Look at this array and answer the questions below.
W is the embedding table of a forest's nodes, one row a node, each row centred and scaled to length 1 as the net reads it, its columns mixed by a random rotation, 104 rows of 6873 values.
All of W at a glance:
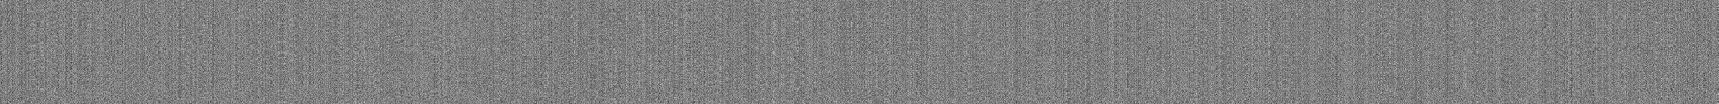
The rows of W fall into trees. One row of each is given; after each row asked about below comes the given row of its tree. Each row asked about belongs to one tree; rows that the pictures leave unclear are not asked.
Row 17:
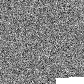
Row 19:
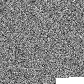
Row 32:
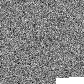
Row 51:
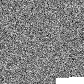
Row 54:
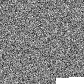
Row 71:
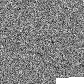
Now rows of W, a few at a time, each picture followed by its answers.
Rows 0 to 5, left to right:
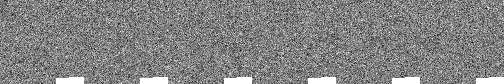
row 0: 19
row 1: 32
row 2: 17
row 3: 51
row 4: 32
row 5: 71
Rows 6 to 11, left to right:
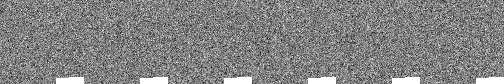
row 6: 19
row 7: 32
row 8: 17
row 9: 71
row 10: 71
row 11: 54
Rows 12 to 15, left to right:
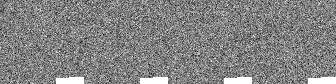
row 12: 19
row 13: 32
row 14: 51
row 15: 17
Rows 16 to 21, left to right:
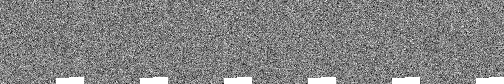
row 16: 17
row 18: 19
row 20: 54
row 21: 71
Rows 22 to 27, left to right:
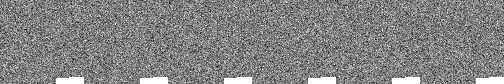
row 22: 51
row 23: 51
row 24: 54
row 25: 54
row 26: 51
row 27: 17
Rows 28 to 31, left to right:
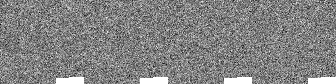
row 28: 71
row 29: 32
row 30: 54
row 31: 19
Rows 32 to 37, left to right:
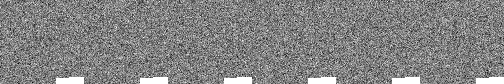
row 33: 71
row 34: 54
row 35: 51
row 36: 17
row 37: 32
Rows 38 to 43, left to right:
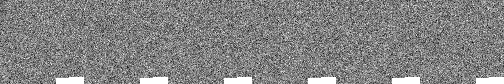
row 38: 19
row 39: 17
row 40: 17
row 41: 51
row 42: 51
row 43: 71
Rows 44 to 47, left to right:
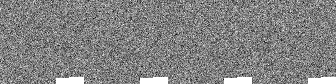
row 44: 17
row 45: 54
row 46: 54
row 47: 71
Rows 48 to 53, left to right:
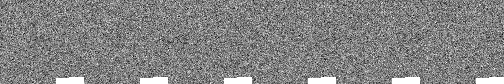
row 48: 32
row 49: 32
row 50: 71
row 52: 51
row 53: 51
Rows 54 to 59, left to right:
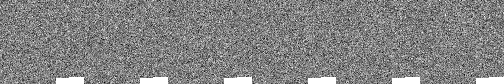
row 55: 71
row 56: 19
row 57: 51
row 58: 19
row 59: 19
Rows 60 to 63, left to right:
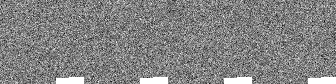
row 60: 54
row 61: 17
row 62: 19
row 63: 51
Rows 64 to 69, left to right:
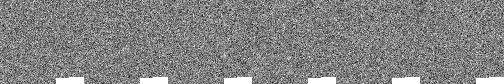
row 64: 17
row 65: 32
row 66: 19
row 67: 71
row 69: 19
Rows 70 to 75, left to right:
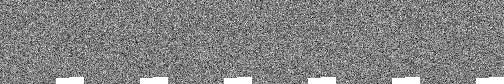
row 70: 51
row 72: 17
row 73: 17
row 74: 19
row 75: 32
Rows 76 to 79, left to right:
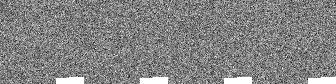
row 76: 19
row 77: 32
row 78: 17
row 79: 54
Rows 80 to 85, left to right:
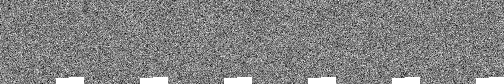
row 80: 17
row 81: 19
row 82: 19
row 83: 19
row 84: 32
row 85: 17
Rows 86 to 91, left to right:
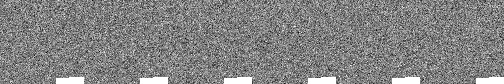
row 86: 19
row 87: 17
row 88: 71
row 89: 71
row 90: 51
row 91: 51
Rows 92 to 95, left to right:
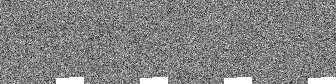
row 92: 17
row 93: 17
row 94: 19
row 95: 51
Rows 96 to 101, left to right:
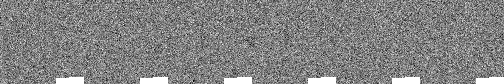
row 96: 17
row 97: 54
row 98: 32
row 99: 32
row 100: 19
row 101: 51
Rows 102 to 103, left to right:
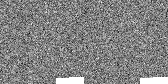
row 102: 51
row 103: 19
